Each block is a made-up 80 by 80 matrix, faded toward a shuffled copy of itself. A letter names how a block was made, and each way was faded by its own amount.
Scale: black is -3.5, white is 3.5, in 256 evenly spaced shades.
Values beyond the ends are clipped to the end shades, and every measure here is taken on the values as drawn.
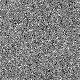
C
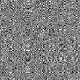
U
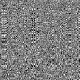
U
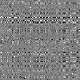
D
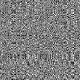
U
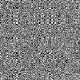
U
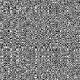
U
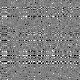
D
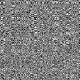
U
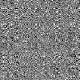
U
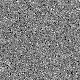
C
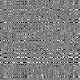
D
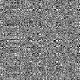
U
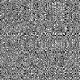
U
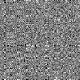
U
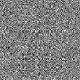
U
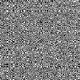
U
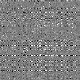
D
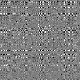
D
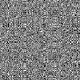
U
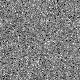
C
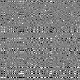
D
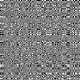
D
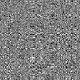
U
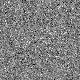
C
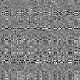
D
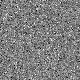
C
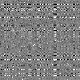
D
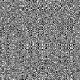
U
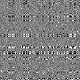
D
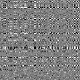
D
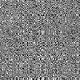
U
